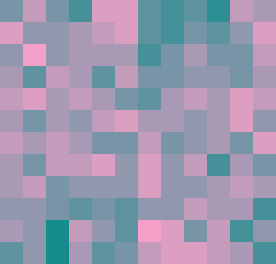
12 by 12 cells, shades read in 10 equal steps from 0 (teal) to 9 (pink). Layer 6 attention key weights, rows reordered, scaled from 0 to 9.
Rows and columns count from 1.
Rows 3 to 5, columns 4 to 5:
6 6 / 6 3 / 7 6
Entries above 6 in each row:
4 4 2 2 6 3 4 5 3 1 4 4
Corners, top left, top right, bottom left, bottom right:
4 6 3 2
